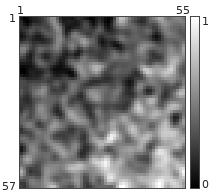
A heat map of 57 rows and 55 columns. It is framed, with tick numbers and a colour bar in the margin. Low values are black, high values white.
Ninth with the lowest average: top left. Ninth with the highest average: bottom right. Odd rows or columns: none. Grain: blotchy. Slope: up to the bottom right.
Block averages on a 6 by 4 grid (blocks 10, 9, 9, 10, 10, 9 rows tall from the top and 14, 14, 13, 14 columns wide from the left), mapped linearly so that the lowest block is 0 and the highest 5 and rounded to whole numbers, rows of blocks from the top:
1012
0113
1112
2233
2234
2345
